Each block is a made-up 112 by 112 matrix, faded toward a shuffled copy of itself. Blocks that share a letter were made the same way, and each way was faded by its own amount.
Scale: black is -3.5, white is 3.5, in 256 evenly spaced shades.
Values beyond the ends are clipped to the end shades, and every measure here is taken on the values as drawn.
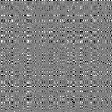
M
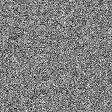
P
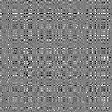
M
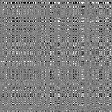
M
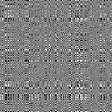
M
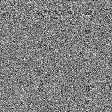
P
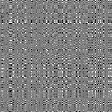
M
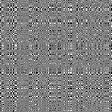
M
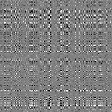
M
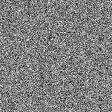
P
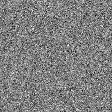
P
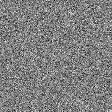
P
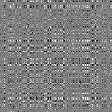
M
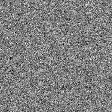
P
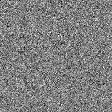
P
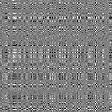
M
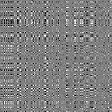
M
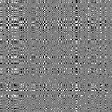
M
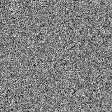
P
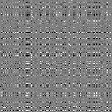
M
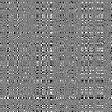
M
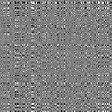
M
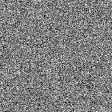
P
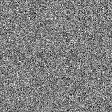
P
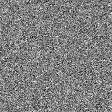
P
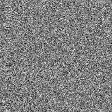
P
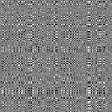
M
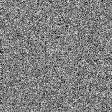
P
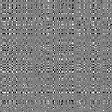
M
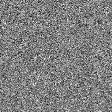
P
